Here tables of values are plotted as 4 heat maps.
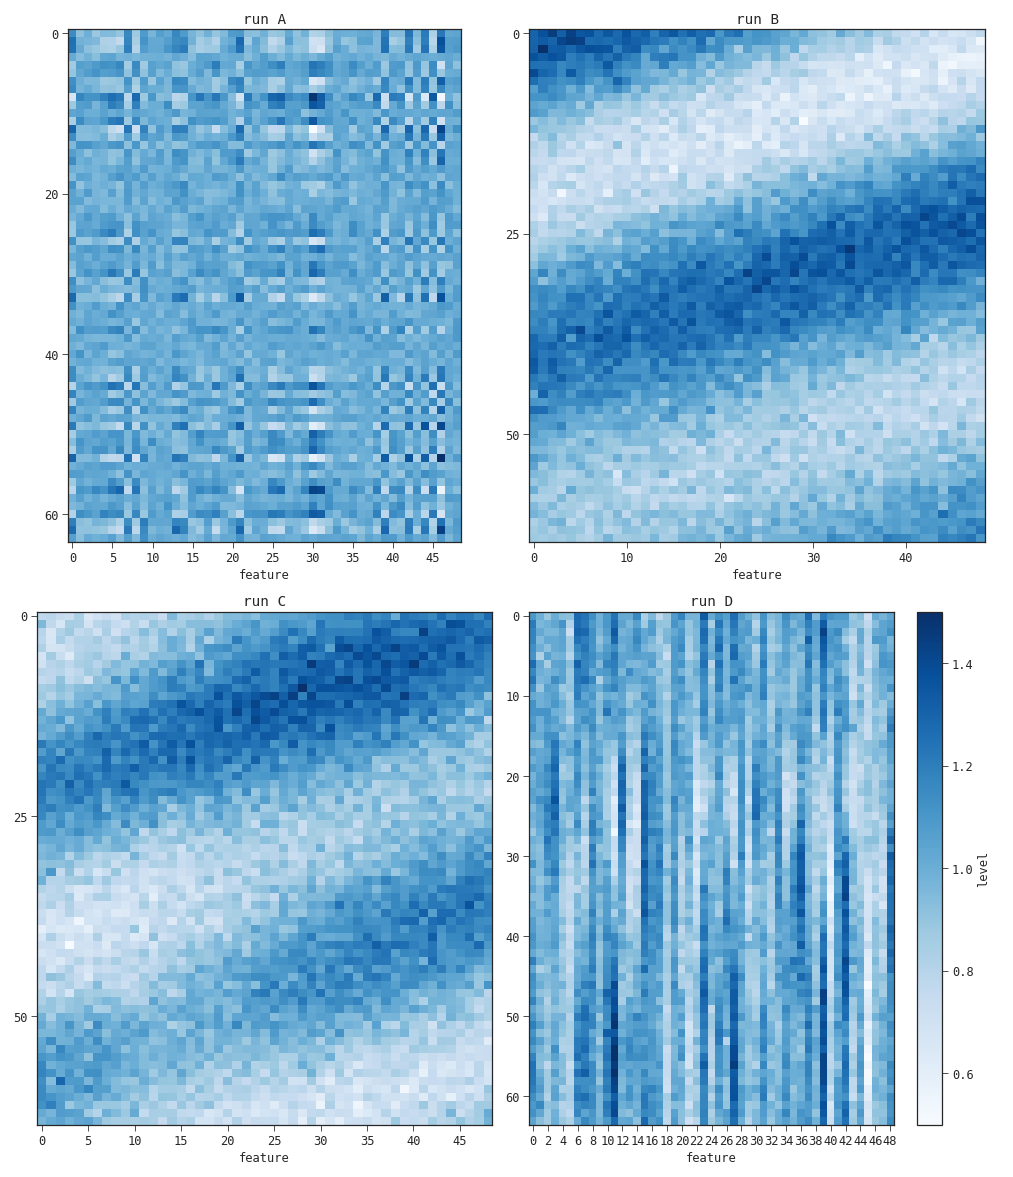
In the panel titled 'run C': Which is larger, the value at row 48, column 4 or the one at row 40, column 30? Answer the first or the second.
the second
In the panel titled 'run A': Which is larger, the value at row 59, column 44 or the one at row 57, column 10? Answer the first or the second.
the second
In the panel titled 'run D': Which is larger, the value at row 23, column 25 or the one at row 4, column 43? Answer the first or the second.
the first
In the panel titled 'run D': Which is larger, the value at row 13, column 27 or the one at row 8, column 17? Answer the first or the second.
the first
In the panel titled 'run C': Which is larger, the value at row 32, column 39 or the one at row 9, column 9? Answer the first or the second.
the second
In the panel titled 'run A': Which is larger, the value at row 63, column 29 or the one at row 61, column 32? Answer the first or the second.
the first
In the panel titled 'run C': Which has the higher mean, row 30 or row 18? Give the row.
18
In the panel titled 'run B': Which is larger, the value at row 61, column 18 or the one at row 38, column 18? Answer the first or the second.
the second
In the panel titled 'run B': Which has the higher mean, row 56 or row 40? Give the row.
40
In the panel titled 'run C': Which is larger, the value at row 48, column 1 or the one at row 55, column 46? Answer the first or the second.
the first
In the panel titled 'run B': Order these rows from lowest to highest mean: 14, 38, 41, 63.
14, 63, 41, 38
